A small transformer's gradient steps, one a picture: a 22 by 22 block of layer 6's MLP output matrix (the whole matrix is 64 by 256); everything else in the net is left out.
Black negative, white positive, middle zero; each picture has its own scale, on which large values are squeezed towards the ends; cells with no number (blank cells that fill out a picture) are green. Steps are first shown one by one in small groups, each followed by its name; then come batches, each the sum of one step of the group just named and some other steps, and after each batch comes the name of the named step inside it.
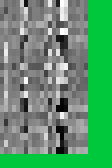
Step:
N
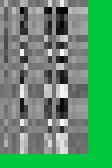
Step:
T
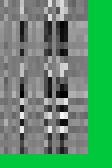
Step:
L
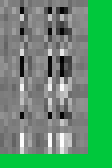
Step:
T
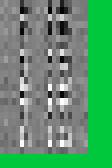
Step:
L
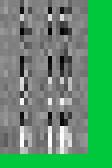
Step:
L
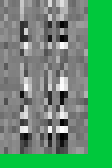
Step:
L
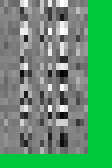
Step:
T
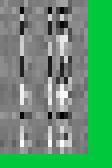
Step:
T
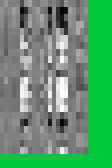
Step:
T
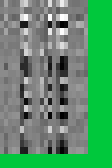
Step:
L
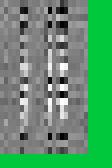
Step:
L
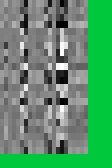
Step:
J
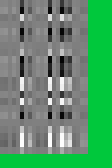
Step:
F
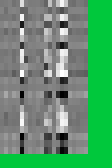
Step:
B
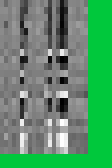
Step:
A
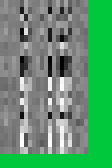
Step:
F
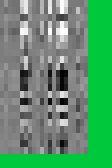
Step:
J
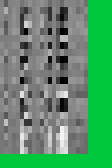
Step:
A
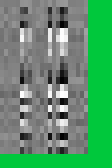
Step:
A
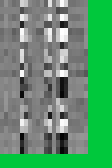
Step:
B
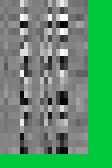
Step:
B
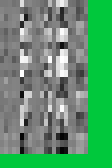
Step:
B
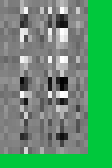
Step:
J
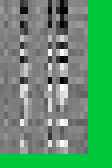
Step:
A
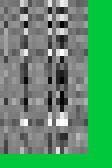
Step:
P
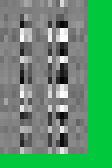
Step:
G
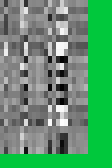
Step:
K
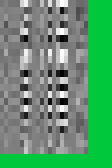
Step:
K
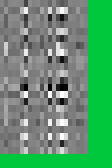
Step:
K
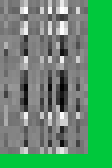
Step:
K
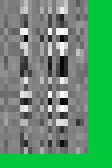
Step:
P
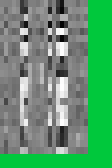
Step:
P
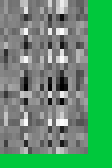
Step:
P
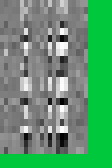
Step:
K
